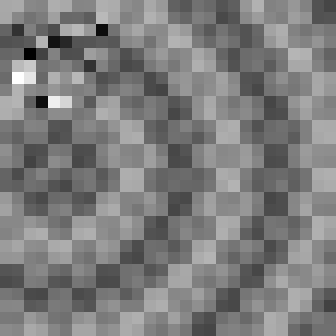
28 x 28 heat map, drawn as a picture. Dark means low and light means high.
Rings: centred on the middle left. Average level on the scale: 50%. Odd rows or columns: none. Odd patch: rougher, in the top left. Histogram: bell-shaped.
